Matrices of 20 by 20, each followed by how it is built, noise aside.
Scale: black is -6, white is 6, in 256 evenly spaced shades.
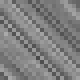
Toeplitz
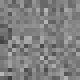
low rank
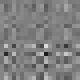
low rank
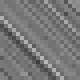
Toeplitz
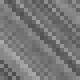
Toeplitz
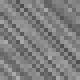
Toeplitz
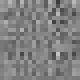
low rank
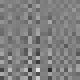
low rank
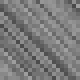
Toeplitz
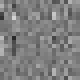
low rank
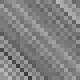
Toeplitz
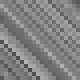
Toeplitz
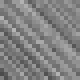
Toeplitz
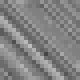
Toeplitz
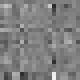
low rank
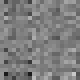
low rank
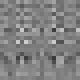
low rank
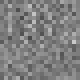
low rank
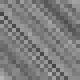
Toeplitz
